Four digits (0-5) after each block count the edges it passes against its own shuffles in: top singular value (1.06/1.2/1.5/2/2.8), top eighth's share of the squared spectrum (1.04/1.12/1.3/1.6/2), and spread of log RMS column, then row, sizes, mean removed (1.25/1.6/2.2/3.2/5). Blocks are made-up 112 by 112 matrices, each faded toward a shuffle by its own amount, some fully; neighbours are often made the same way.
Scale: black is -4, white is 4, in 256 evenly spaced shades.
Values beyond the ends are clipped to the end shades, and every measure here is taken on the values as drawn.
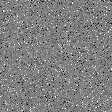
2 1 0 0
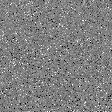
3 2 0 0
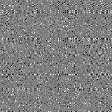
5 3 2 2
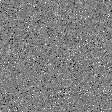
2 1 0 0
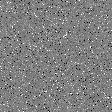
0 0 0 0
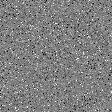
0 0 0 0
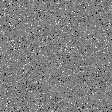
2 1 0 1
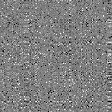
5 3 2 2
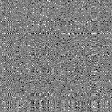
5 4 2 3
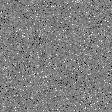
2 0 0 0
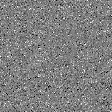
3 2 1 1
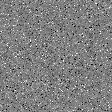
0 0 0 0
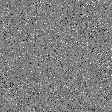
2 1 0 0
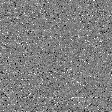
1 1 0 2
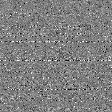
2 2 0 3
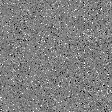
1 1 1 0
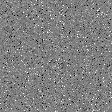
1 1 1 0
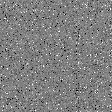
1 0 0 0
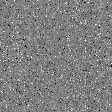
0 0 0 0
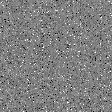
1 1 1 0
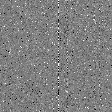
3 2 2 0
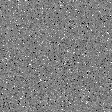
1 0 0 0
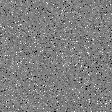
2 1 0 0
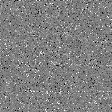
3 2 0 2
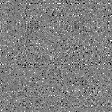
4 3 1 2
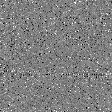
3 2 0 2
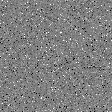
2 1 0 0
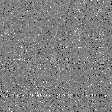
4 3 1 2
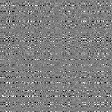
5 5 3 4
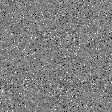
3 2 0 1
